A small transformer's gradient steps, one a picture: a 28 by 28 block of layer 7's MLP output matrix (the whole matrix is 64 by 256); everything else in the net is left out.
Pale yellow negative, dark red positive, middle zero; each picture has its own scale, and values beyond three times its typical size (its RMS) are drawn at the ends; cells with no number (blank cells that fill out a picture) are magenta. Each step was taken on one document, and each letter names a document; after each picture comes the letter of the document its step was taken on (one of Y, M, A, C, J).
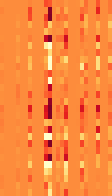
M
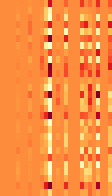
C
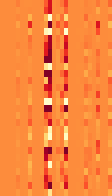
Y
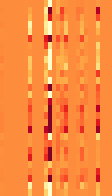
M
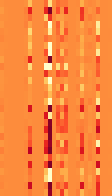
M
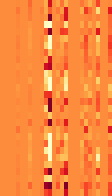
Y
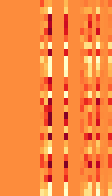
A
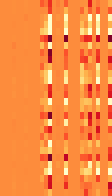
C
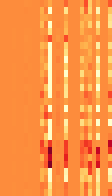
C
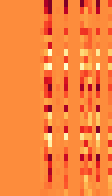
C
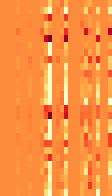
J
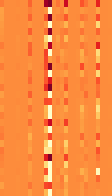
M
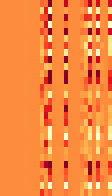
A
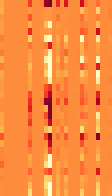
M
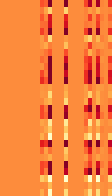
A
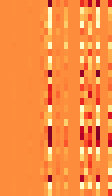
C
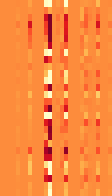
Y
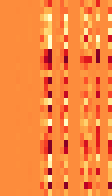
J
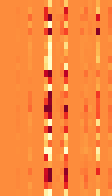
J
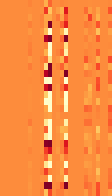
Y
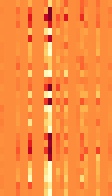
M
